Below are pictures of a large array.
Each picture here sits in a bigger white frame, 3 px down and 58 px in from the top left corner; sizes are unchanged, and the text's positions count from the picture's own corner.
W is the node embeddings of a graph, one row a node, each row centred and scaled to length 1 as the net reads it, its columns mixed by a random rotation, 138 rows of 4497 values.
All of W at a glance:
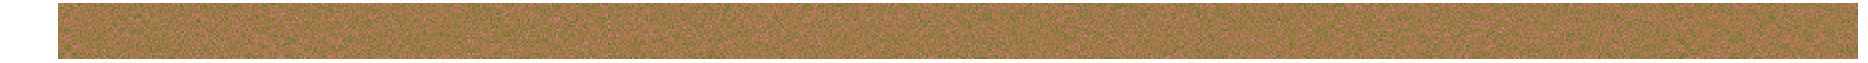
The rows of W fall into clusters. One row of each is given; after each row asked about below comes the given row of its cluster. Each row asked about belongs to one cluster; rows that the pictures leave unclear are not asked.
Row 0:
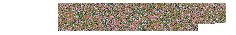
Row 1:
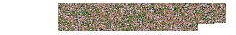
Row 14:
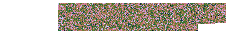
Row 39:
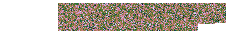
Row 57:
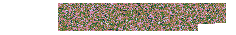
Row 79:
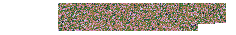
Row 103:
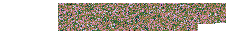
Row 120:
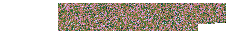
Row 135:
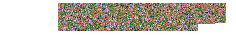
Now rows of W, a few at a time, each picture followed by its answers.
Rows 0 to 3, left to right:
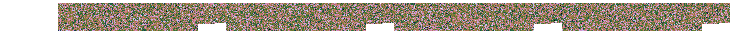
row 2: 39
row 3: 79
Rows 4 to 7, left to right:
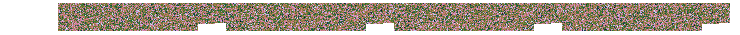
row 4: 1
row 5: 79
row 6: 79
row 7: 1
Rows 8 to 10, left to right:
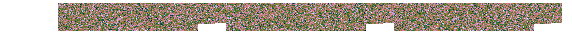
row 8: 57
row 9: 14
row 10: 57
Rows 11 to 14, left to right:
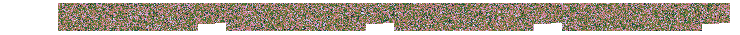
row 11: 135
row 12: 39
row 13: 103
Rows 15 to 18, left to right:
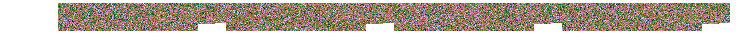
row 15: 79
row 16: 57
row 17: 120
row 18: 79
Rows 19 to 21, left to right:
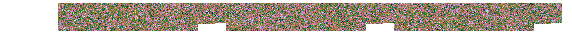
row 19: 135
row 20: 120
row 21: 1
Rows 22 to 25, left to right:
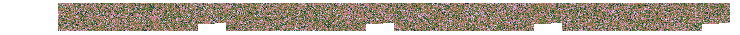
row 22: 0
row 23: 57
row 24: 135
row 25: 79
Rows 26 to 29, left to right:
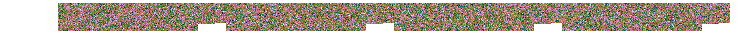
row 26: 120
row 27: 39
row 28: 135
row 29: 0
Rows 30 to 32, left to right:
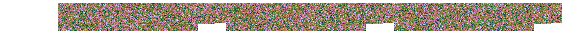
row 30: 0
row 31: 14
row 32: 14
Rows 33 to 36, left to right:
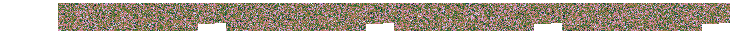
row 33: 39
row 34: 79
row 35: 135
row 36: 120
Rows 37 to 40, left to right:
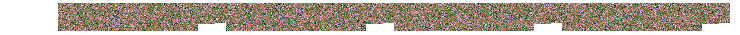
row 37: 0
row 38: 0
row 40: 1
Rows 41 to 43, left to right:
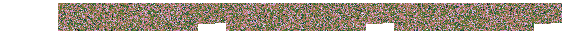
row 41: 135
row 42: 39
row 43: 1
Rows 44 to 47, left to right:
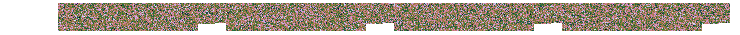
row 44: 135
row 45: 120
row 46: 14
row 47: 1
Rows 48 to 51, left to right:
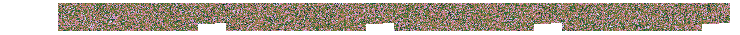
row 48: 120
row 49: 57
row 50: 79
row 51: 14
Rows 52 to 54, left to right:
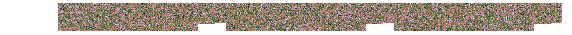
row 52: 39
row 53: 57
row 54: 135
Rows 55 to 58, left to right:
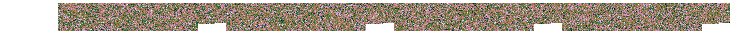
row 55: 1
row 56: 103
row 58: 120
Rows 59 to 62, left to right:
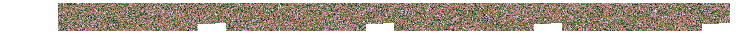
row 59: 103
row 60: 79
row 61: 57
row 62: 1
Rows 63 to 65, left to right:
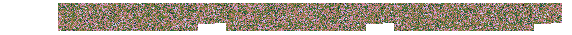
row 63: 39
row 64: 120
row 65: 14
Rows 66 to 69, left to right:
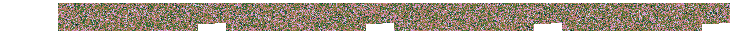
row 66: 0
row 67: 0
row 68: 79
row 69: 135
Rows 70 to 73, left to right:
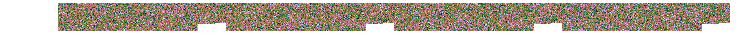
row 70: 103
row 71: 39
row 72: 39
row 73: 79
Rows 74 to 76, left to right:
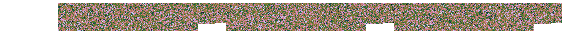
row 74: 79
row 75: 120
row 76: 103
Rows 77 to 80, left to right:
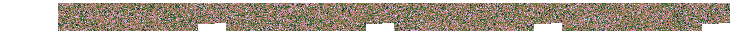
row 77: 0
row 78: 1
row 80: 120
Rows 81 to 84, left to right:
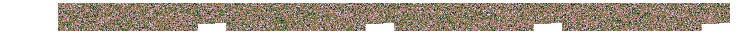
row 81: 1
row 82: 103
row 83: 103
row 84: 103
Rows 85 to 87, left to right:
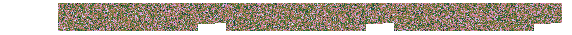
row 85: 135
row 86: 14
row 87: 0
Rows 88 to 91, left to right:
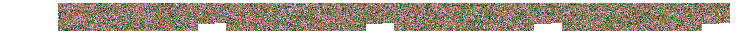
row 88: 120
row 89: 1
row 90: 135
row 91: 103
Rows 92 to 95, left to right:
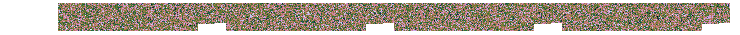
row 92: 1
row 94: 79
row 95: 103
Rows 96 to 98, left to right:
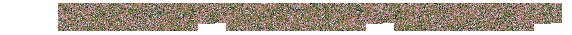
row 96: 39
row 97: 39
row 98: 120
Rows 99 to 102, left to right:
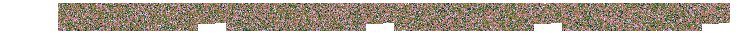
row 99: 135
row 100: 135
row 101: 0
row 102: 0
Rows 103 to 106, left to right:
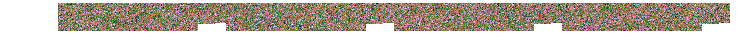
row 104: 14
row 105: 120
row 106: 120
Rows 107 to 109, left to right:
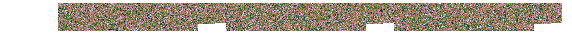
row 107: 57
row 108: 79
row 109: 14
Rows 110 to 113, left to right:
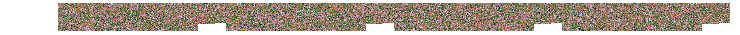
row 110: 57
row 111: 0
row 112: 79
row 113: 135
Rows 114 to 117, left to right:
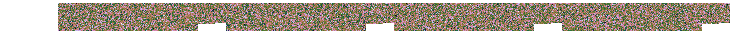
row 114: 79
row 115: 0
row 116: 120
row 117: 120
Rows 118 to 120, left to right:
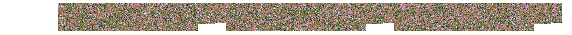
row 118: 14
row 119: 57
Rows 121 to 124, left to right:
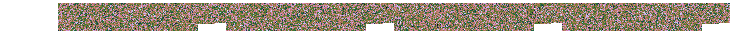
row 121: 0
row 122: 1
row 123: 14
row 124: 135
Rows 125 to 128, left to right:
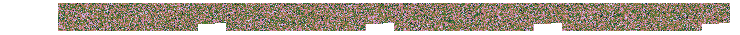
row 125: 135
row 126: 103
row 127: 103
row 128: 39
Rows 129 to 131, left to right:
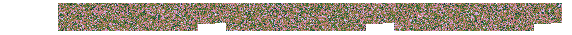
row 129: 103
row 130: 0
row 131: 135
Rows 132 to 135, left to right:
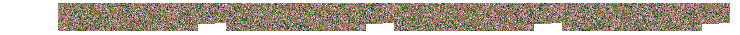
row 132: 135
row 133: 14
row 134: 14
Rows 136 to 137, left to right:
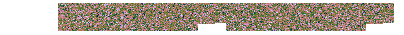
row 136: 39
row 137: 1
